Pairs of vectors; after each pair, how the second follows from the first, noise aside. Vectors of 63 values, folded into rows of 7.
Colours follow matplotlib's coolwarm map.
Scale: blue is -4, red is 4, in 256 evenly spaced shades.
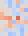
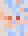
copied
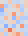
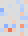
partly zeroed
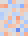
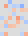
partly zeroed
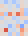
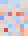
copied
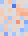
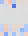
partly zeroed
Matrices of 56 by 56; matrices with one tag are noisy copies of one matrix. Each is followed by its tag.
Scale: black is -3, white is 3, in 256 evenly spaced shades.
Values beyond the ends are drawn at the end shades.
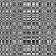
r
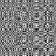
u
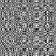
u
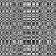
r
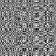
u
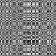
r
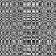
r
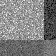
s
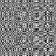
u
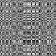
r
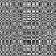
r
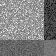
s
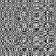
u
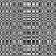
r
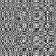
u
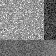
s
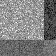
s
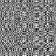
u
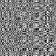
u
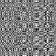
u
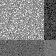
s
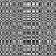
r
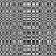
r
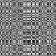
r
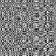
u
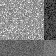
s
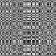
r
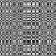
r
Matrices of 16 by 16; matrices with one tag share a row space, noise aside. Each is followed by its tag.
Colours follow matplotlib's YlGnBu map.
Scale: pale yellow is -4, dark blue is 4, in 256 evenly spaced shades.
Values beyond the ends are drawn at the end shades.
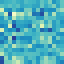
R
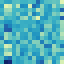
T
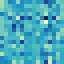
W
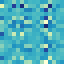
W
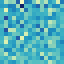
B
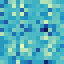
W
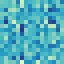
B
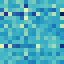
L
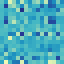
B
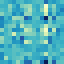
W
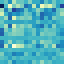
R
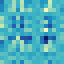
W
